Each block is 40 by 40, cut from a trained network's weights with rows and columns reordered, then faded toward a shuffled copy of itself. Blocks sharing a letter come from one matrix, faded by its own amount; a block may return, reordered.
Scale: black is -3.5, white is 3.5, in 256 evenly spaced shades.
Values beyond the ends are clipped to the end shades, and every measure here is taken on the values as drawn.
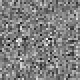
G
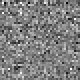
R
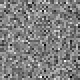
G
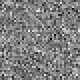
G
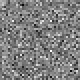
G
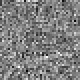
R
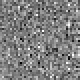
G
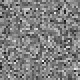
R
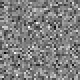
R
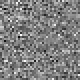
G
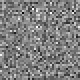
G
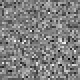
R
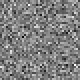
R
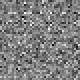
G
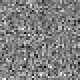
G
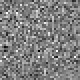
G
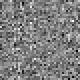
G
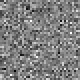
R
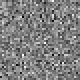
R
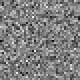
R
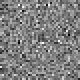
R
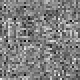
R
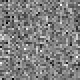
G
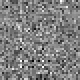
R
